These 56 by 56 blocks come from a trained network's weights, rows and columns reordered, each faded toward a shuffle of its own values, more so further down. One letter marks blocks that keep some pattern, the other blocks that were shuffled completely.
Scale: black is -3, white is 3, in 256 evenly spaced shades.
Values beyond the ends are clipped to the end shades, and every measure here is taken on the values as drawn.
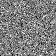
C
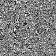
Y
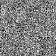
Y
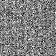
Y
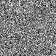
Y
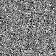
C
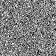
C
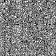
Y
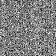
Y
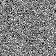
C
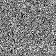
C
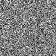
Y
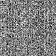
Y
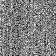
Y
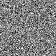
C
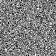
C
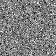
C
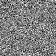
Y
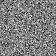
C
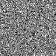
Y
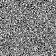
Y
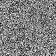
C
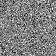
C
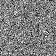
C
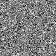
C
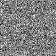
Y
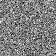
C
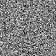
Y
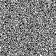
C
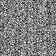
Y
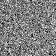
C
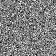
C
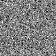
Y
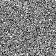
C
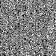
Y
